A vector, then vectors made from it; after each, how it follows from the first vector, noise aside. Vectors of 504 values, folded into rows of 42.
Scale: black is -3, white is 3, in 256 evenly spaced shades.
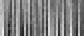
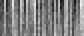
reversed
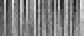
reversed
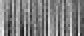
copied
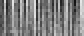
reversed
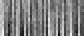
copied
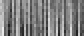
copied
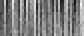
reversed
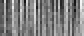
reversed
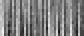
copied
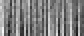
copied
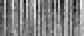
reversed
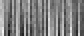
copied
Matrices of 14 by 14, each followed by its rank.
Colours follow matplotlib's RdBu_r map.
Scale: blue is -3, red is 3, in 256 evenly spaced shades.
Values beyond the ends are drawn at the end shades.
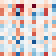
two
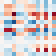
two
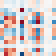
two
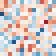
full rank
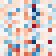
three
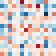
three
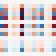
one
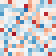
full rank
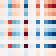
one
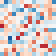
full rank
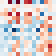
three
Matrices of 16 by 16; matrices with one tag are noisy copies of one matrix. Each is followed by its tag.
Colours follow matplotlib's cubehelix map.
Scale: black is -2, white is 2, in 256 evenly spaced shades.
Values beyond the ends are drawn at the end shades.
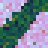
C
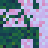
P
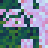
P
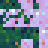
P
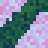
C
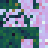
P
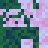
P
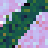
C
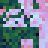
P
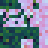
P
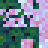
P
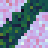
C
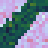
C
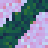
C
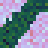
C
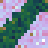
C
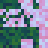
P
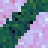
C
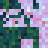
P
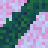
C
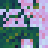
P
